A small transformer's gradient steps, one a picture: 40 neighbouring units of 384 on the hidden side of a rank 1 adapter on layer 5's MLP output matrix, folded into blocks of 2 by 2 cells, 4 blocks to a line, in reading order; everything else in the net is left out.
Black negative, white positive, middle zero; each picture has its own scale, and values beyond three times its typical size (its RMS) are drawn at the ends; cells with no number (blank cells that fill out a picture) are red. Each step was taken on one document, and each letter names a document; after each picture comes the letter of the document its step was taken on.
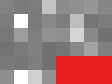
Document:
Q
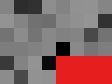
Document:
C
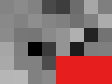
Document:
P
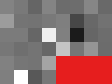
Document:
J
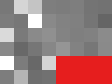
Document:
C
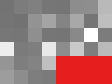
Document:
P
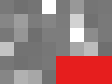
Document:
Q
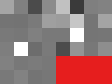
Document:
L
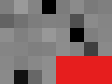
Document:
J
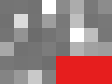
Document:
Q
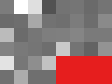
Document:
C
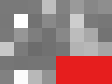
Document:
Q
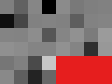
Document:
J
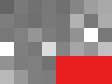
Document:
P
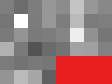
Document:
Q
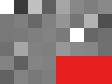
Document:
L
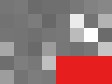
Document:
P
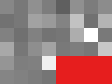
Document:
P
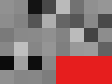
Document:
L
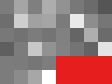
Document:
Q
